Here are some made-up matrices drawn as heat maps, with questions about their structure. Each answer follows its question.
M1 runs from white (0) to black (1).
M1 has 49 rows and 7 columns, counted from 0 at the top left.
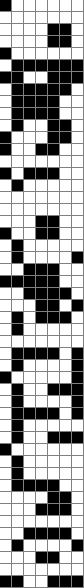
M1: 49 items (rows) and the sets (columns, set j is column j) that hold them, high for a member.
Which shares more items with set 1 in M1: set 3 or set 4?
set 4
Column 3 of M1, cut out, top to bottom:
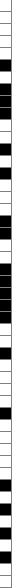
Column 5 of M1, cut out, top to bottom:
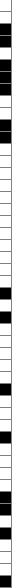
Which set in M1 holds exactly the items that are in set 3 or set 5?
4
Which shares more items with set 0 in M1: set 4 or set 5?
set 4
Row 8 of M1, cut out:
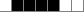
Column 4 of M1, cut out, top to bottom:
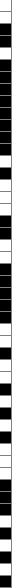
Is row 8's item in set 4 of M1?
yes
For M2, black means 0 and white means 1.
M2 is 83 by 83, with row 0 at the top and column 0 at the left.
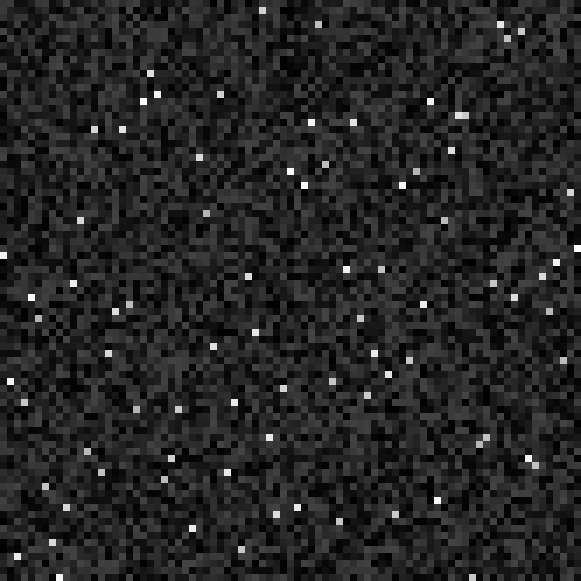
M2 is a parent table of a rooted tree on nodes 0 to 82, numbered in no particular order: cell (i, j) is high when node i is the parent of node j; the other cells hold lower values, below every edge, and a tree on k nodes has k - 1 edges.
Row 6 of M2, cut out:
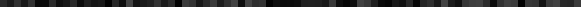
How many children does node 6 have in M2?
0
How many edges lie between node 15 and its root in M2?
5
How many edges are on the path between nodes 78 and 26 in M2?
5
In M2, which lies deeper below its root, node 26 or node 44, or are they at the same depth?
node 44
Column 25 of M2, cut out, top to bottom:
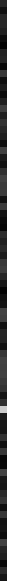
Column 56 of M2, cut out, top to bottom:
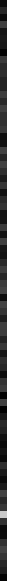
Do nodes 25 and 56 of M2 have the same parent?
no
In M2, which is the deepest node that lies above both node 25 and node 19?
58
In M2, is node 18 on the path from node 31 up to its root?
yes
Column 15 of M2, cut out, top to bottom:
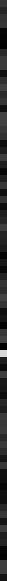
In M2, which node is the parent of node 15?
50
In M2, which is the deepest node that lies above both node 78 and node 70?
17
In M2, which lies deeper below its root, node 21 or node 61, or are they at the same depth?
node 61
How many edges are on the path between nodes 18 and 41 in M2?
6
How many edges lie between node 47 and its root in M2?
7
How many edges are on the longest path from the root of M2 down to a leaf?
13
